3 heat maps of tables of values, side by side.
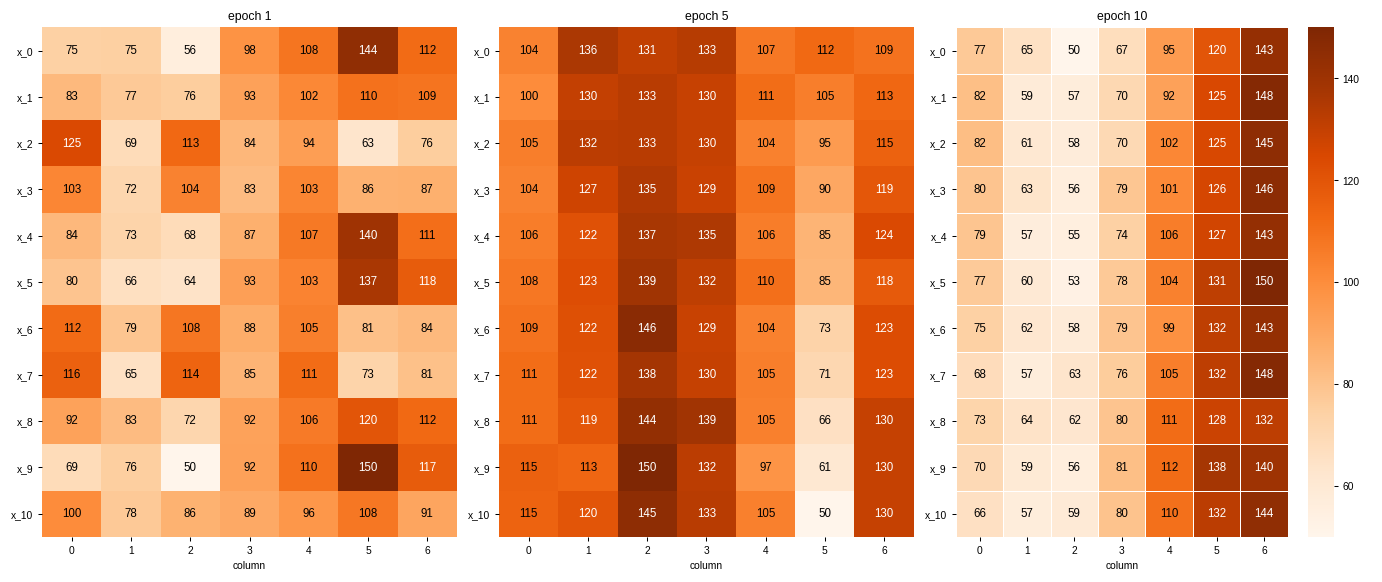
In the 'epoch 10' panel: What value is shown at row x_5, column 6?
150
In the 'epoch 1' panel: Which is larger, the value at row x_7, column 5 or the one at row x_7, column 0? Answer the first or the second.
the second
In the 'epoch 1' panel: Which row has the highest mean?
x_8
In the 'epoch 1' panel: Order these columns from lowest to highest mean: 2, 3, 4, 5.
2, 3, 4, 5
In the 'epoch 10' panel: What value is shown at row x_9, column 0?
70
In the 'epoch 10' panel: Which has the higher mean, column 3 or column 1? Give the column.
3
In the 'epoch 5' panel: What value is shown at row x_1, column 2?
133
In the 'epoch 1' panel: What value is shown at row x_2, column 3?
84
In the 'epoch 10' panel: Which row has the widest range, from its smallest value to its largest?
x_5
